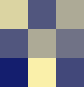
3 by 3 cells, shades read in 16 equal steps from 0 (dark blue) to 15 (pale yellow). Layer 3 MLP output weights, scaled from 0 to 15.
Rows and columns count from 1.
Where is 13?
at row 1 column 1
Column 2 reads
4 10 15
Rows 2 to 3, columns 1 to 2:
4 10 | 0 15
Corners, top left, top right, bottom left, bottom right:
13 10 0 3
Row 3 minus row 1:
-13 11 -7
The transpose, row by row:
13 4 0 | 4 10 15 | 10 6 3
